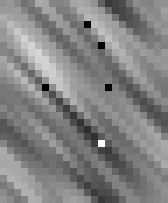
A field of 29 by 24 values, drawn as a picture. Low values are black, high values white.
Grain: diagonal, down to the right. Ninth with the lowest average: bottom middle. Ninth with the highest average: top left. Lone odd cells: 5, 1 higher and 4 lower than their neighbours.
